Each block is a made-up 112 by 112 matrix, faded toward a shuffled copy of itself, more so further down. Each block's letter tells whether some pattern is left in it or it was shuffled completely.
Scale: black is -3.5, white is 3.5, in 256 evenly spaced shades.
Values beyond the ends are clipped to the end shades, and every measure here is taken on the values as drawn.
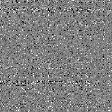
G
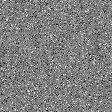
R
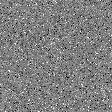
R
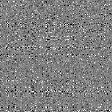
G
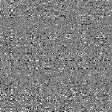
G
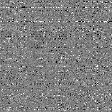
G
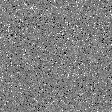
R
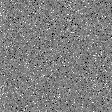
R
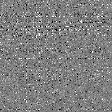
G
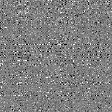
G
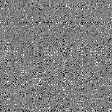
G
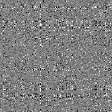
G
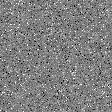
R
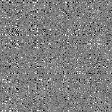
G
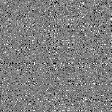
G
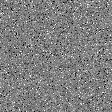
R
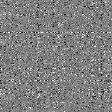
G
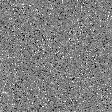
R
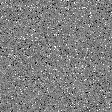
R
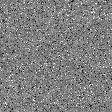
R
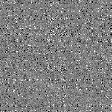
G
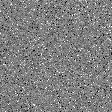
R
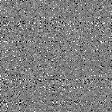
G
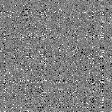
G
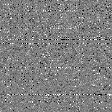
G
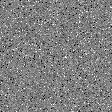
R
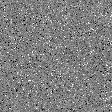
R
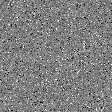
R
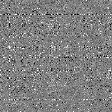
G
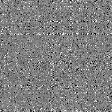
G
